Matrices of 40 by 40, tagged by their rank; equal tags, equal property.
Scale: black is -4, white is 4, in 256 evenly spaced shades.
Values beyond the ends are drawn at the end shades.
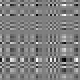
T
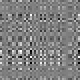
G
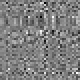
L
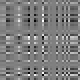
T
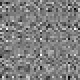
L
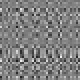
G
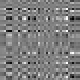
G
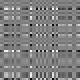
T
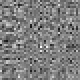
L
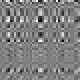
G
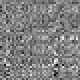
L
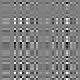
T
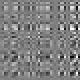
G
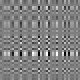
T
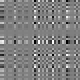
T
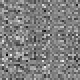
L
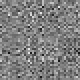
L
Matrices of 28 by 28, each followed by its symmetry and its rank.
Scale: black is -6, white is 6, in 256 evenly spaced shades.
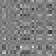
neither, rank three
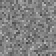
neither, full rank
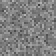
neither, full rank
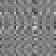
neither, rank two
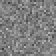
neither, full rank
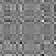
antisymmetric, rank two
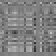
neither, rank two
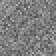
symmetric, full rank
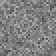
symmetric, full rank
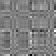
antisymmetric, rank two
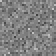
symmetric, full rank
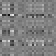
neither, rank two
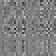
neither, rank three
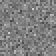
symmetric, full rank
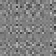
neither, rank three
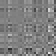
antisymmetric, rank two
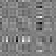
antisymmetric, rank two
